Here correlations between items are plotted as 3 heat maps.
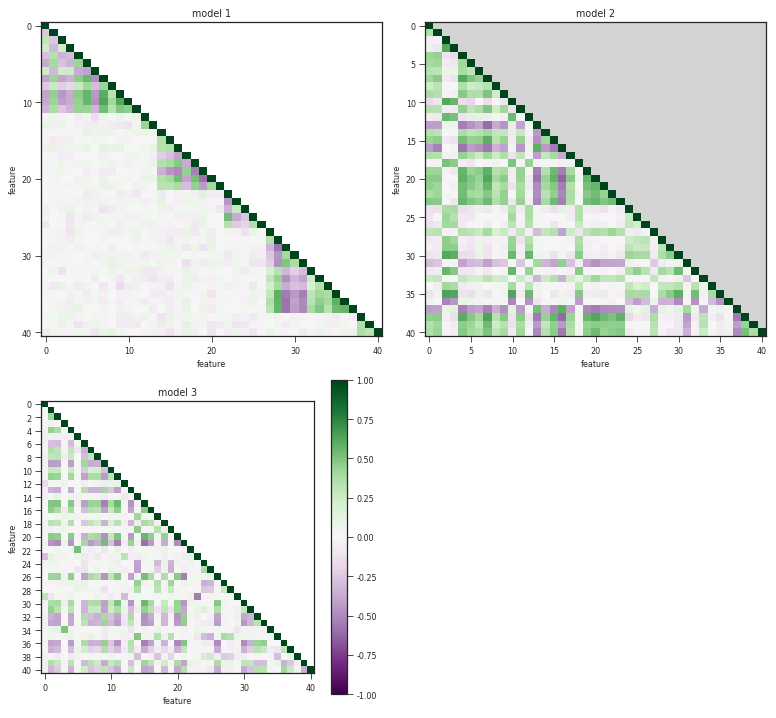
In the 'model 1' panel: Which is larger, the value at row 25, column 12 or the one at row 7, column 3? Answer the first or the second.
the first
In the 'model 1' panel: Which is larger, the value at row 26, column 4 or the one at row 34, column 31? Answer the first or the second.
the first
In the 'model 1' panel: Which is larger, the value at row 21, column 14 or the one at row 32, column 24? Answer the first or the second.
the first
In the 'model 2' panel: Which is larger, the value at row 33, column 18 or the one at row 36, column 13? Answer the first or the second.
the first
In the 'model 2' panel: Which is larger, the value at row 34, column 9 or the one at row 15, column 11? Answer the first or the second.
the second
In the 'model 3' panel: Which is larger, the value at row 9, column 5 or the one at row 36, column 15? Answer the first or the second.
the first
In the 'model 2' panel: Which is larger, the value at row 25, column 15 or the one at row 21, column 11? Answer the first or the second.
the second
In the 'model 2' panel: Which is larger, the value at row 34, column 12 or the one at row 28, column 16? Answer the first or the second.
the first
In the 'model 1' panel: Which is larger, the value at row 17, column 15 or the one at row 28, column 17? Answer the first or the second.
the second
